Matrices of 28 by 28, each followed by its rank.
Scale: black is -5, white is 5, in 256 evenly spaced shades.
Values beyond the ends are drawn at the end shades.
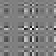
one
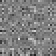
five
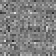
five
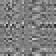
three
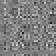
five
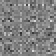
five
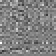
five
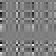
one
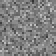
full rank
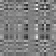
two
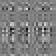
two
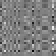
two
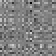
three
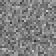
full rank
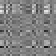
two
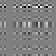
one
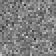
full rank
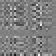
three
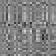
three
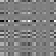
one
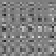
two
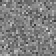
full rank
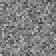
full rank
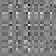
two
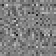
five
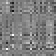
three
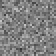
full rank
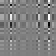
one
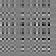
one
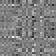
three
